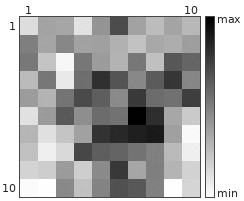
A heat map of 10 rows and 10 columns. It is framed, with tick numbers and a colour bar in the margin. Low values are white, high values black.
Ninth with the lowest average: bottom left. Stripes: none. Ninth with the highest average: centre. Average level on the scale: 40%.
